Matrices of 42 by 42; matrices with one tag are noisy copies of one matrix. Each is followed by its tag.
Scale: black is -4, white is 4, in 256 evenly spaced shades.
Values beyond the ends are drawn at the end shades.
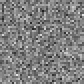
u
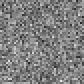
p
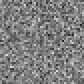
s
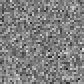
u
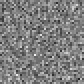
u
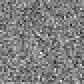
p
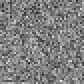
p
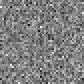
s
